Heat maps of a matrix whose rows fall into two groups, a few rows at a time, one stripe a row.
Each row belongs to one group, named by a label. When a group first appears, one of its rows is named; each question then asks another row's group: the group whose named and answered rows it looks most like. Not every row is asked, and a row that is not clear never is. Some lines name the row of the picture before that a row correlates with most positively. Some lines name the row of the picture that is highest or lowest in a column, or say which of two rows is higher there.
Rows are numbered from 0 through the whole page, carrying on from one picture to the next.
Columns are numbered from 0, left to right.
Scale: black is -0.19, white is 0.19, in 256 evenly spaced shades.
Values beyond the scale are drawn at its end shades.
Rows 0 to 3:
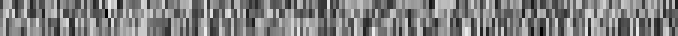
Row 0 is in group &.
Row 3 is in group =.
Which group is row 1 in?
&
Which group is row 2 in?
=
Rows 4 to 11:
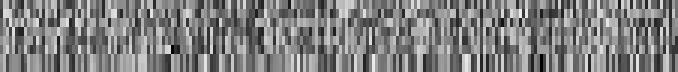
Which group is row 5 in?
&
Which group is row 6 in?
=
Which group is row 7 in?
&
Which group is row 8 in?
&
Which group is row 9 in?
&
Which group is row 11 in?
=
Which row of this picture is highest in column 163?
6
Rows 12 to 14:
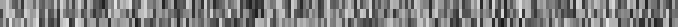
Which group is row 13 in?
&
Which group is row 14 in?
=
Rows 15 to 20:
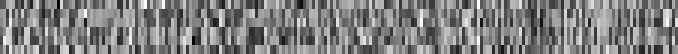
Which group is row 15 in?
&
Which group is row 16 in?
=
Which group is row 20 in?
=
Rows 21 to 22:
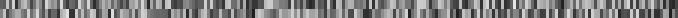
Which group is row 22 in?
=
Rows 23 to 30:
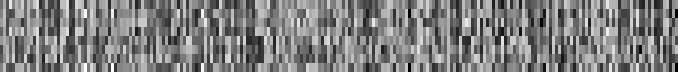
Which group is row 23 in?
=
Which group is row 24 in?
=
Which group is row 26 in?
=
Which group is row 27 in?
&
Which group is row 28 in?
&
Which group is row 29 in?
&
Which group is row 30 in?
=
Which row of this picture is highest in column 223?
25
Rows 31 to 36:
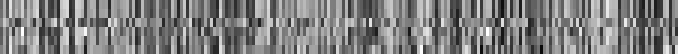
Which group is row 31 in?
=
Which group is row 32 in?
=
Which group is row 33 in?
&
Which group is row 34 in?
=
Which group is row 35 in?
=
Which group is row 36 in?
=
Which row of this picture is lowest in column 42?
33
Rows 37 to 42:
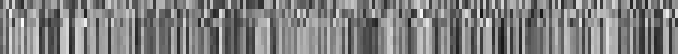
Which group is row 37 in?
&
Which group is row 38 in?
=
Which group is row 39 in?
=
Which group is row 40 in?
=
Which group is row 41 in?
=
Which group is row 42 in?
=
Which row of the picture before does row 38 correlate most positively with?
36
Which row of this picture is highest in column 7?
39
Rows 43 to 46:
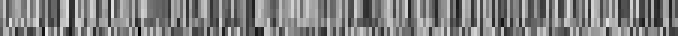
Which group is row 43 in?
=
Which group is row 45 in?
=
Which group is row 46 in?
&
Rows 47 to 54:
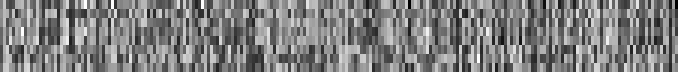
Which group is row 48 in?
&
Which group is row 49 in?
=
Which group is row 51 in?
=
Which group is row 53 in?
&
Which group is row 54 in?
&
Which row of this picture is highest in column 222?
51
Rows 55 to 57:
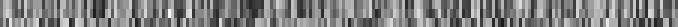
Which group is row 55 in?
&
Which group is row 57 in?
=
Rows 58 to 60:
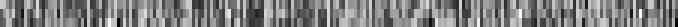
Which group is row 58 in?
&
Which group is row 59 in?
&
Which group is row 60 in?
&
